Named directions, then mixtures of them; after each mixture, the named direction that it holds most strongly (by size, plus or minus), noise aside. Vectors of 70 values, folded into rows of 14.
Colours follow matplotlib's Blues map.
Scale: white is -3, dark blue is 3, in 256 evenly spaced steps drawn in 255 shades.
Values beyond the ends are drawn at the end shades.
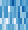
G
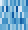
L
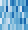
L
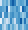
G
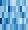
G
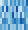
L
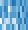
G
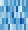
L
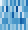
L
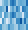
G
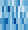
G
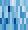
G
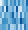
L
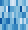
G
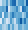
G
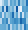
L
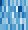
L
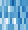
G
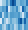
G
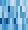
G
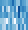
G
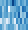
G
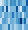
L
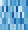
L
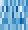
L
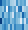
L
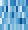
L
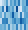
L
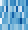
L
